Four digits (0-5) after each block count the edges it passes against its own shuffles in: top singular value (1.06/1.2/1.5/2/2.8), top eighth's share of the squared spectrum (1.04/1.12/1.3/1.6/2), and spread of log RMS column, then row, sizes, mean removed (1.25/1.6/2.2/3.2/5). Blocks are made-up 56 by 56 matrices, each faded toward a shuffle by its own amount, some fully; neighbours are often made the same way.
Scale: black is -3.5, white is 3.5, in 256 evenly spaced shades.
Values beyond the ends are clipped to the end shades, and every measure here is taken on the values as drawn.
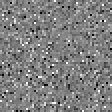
2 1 0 0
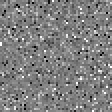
2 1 0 0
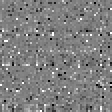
3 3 1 1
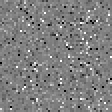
2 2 0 0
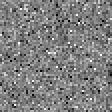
1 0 0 0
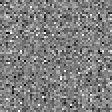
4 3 1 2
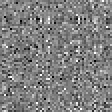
4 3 2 2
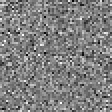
3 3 1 1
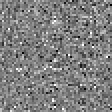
3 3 1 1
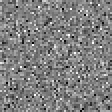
1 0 0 0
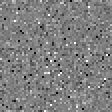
0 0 0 0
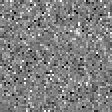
0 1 0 0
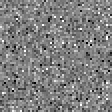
2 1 0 0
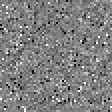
2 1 0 0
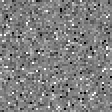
1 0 0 0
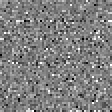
2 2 0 2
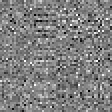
4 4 2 2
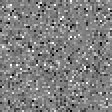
0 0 0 0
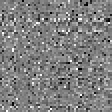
4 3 2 2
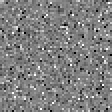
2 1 0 0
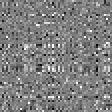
4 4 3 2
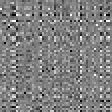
5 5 3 3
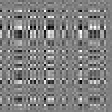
5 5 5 4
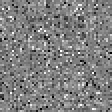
3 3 1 1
